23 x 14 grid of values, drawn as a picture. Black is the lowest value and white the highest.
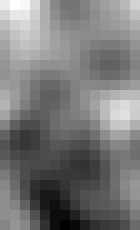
Lone odd cells: none. Ninth with the highest average: top left. Slope: up to the top. Average level on the scale: 50%. Ninth with the lowest average: bottom middle.
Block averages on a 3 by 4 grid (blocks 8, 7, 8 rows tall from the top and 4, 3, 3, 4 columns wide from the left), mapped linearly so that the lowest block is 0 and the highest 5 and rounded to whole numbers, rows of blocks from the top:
5 4 3 3 | 2 2 3 4 | 2 0 1 2
